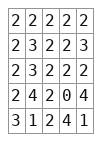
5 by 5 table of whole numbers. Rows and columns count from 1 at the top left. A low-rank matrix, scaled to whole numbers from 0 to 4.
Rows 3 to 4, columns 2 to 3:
3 2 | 4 2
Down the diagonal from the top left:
2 3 2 0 1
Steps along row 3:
up down same same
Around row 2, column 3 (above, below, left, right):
2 2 3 2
